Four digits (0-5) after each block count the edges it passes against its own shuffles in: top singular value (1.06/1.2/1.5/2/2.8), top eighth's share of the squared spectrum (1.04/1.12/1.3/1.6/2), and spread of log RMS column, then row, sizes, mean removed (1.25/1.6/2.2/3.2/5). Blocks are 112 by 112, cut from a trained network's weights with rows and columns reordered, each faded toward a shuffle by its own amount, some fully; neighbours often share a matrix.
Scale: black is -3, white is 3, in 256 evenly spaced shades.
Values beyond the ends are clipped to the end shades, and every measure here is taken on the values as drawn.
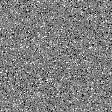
2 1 0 1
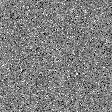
0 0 0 0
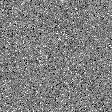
0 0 0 0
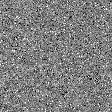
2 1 0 0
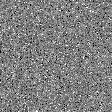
1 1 0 0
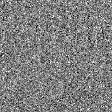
3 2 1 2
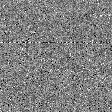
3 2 0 1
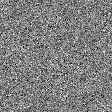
0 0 0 0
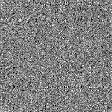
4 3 1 2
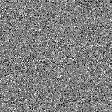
3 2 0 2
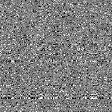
4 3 0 3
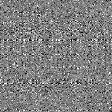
4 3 1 3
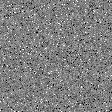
1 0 0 0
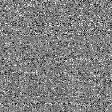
3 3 0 3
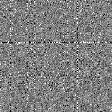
4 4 2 2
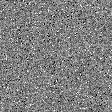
0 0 0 0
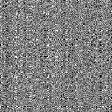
4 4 2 3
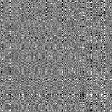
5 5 3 3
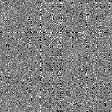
4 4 3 2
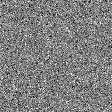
2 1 0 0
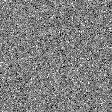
2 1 0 1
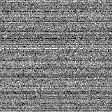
5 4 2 3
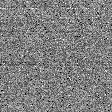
2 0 0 0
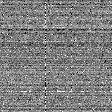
4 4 2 2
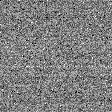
2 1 0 0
